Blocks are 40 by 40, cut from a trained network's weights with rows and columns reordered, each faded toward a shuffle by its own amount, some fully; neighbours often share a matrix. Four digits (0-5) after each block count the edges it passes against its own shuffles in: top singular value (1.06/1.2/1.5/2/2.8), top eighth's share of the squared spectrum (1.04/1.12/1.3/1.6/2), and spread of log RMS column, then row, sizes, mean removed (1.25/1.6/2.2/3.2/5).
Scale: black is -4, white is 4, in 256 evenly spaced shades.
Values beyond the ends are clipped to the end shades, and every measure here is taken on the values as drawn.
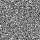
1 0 0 0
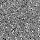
0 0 0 0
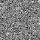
2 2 0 0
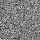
0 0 0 0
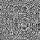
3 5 1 2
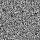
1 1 0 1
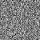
2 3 1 0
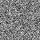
0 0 0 0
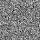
1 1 0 0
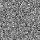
2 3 0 1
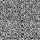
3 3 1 1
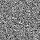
2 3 0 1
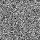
0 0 0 0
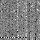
3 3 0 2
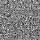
2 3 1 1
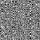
3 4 2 0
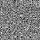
3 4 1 1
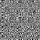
3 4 2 2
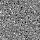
1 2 0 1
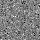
1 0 0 0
